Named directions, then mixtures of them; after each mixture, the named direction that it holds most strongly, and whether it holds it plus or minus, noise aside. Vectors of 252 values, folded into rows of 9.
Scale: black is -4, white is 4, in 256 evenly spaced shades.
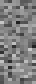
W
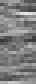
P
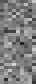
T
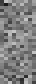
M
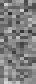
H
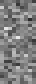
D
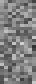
T, minus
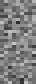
M, plus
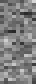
T, plus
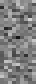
D, minus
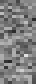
D, plus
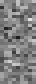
D, minus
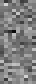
T, plus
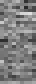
P, plus
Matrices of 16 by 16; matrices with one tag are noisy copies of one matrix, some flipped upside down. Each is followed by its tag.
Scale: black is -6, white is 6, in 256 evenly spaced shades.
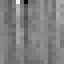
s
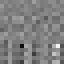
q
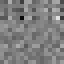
q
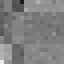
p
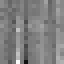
s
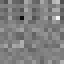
q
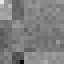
p
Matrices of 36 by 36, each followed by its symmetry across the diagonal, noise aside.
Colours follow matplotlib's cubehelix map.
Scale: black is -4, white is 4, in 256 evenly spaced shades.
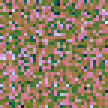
antisymmetric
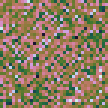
symmetric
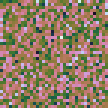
neither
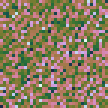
symmetric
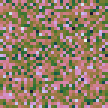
neither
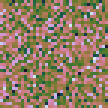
antisymmetric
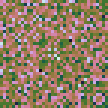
symmetric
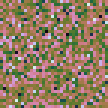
antisymmetric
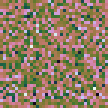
neither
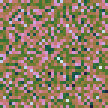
symmetric
